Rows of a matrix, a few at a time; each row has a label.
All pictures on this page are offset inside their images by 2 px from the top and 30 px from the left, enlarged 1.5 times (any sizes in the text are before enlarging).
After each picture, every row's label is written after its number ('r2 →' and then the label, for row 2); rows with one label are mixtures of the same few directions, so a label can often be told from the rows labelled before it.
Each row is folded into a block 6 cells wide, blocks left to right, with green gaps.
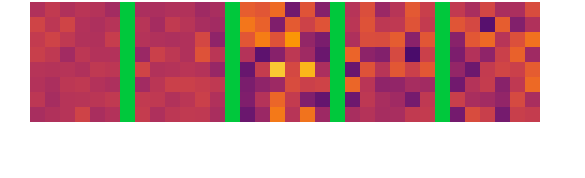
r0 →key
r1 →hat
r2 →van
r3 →hat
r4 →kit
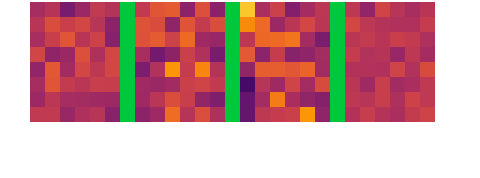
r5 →hat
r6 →van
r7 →van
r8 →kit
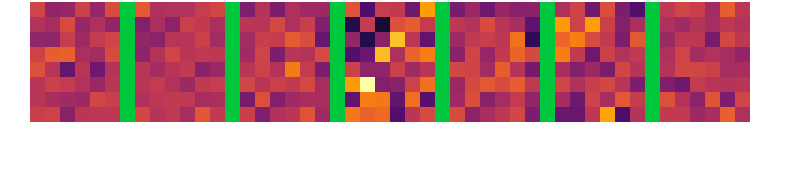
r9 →van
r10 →key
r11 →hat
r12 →key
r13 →hat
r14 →key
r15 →key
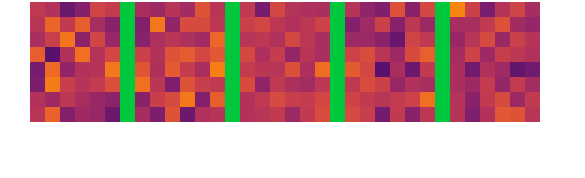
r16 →hat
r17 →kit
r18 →kit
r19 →van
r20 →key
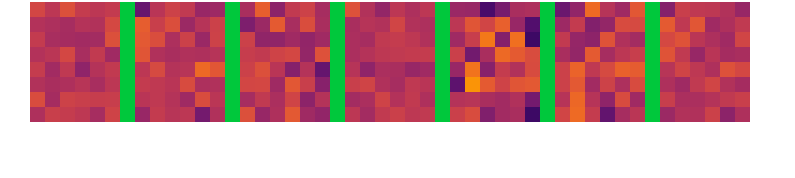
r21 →hat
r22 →key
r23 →kit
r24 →key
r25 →hat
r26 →key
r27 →key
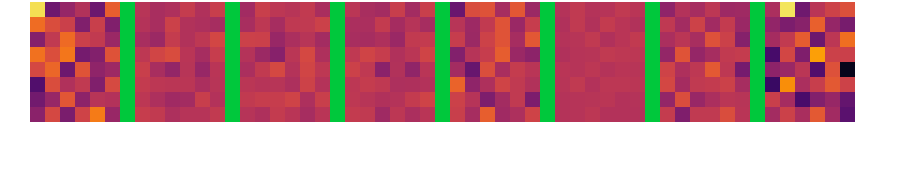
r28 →van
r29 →van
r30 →van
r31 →van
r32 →van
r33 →kit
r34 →hat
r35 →kit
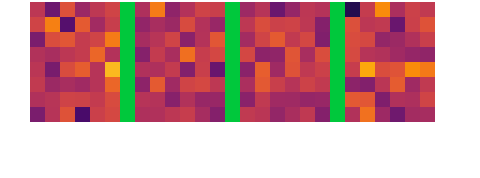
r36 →kit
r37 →kit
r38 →hat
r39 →key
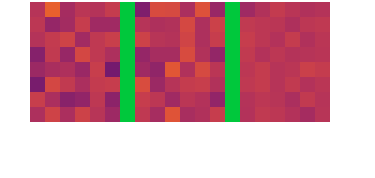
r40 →kit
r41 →van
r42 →key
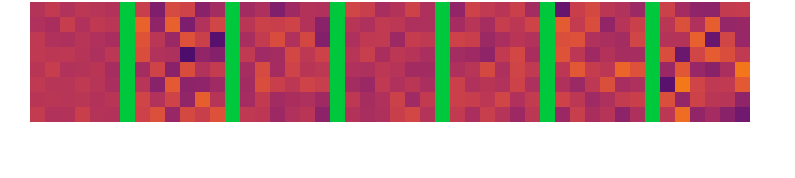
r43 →kit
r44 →kit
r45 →hat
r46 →key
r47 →van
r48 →key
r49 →hat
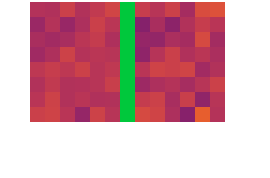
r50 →key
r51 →key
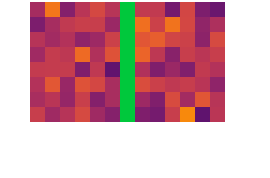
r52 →kit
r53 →key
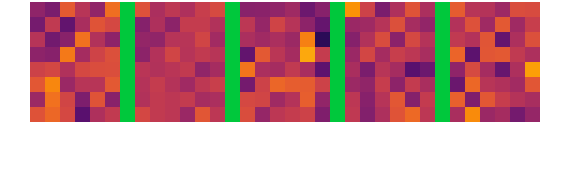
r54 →key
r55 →key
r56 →hat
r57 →key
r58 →hat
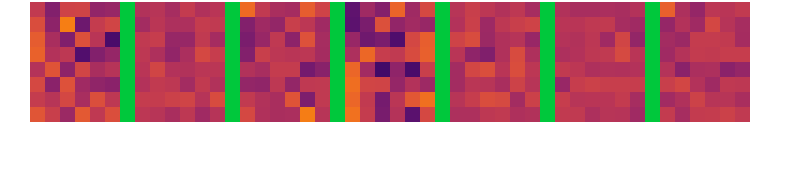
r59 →kit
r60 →van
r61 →key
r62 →van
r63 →van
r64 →hat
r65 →key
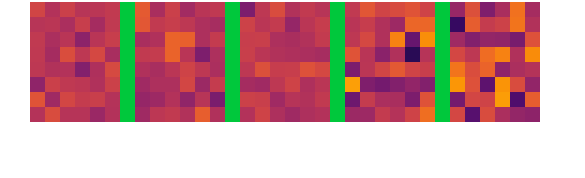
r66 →hat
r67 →van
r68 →key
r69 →hat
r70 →kit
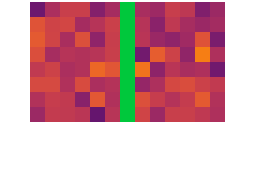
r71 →key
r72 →hat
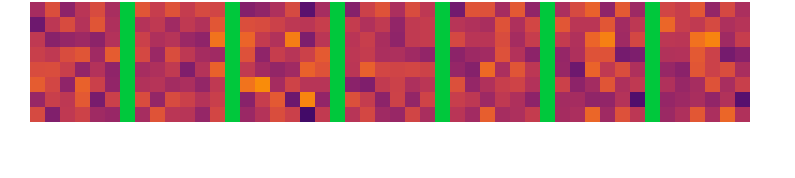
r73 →kit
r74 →hat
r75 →key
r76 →key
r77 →van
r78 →van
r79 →van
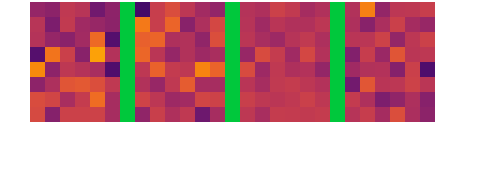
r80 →hat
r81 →key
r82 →hat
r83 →kit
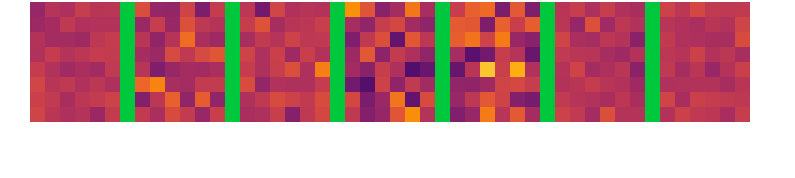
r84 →van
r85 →key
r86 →kit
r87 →key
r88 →van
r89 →kit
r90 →hat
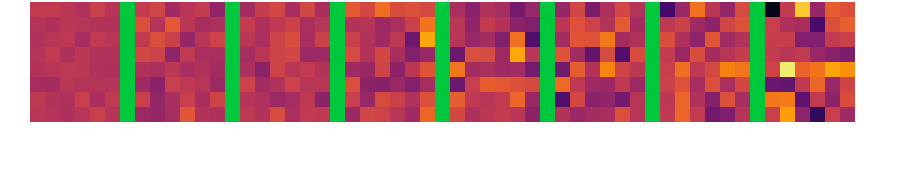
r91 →key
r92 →key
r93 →van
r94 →hat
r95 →hat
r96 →hat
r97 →key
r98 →key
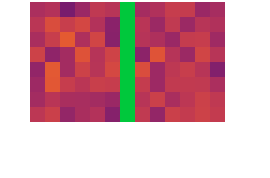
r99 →hat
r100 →hat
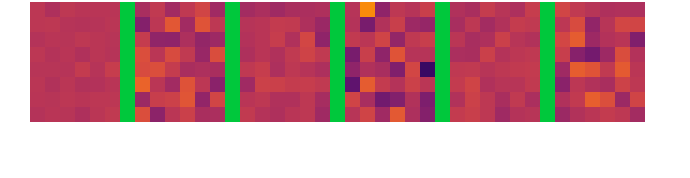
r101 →kit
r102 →kit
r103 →hat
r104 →kit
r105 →key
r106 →van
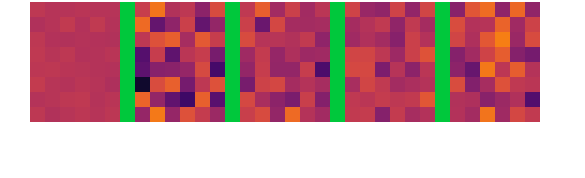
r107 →kit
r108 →kit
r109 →kit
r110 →van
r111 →van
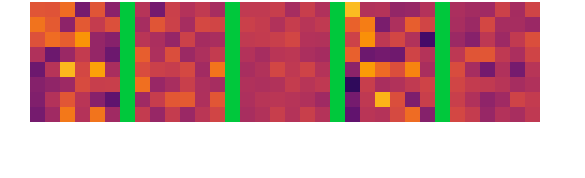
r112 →van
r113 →kit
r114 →van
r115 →van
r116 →van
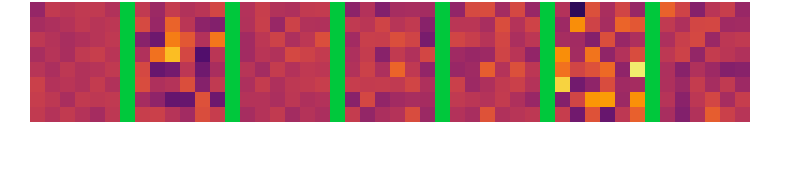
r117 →van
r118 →van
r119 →kit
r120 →hat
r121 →van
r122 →kit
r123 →key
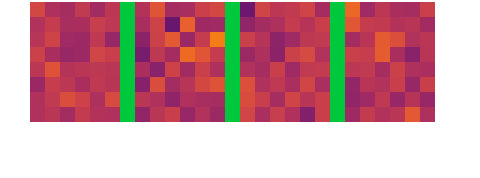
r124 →van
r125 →kit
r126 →van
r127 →van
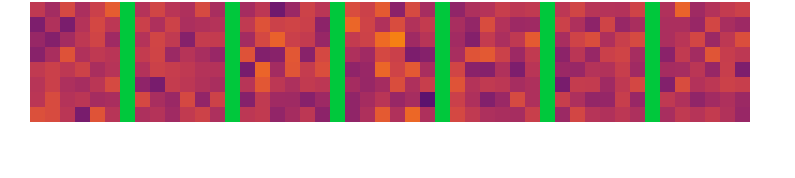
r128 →key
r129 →key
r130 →hat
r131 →van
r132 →van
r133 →kit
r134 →kit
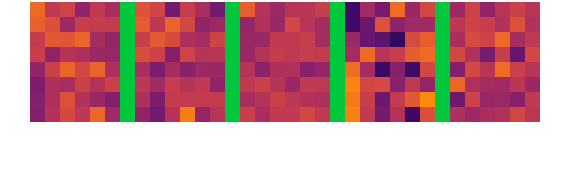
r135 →van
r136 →key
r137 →key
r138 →van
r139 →hat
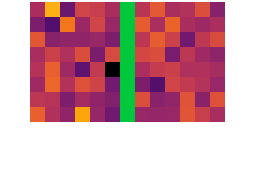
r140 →kit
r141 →key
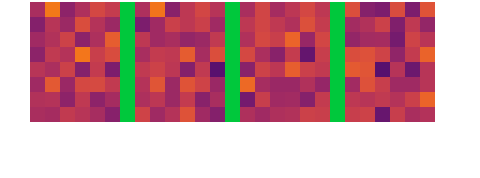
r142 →kit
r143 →kit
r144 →hat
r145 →van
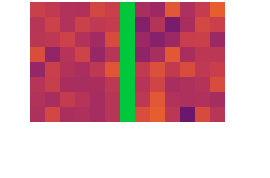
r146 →hat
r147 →key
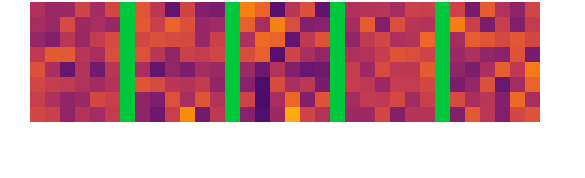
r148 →van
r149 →key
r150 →key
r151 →kit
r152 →kit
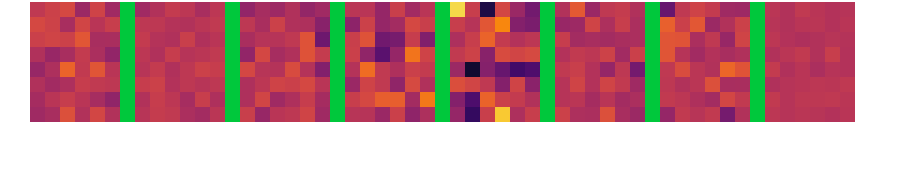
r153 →van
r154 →key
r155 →hat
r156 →van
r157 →key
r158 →kit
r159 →key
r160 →hat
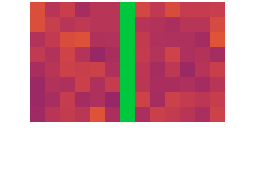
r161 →van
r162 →hat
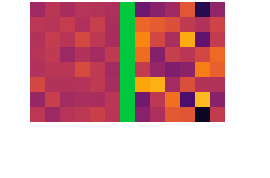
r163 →hat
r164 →key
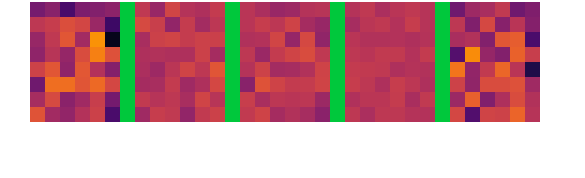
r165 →hat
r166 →kit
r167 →hat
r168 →kit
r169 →hat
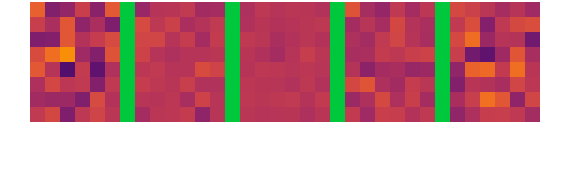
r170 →van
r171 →key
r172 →van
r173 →key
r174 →van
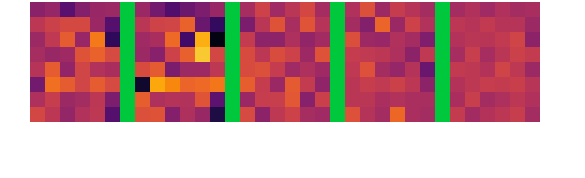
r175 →hat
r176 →hat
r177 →kit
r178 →kit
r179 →hat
